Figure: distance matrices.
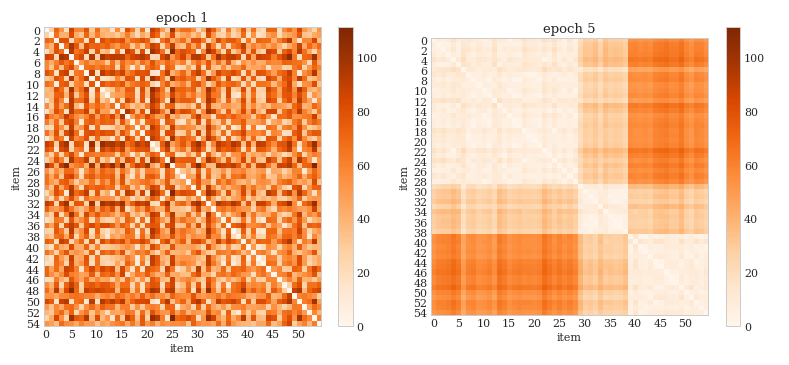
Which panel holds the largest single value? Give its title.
epoch 1
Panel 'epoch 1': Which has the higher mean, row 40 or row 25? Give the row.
25
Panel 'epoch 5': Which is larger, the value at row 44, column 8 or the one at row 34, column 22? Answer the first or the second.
the first
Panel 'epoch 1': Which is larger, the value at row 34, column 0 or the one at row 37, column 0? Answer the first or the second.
the first
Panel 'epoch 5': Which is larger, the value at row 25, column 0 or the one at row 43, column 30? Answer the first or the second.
the second
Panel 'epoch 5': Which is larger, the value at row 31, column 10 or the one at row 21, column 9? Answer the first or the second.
the first
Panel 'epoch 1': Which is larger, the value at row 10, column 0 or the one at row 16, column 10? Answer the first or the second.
the first
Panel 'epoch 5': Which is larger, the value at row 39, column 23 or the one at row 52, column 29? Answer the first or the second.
the first
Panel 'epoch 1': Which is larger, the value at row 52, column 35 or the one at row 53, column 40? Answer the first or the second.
the second
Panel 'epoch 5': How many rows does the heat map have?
55
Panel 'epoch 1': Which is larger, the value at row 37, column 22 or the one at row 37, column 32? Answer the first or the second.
the second
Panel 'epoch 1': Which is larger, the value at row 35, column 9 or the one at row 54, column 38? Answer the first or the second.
the second
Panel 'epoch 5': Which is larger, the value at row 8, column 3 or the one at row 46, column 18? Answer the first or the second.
the second
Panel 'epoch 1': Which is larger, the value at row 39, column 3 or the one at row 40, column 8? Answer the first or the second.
the first
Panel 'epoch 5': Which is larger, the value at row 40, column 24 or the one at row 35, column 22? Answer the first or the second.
the first
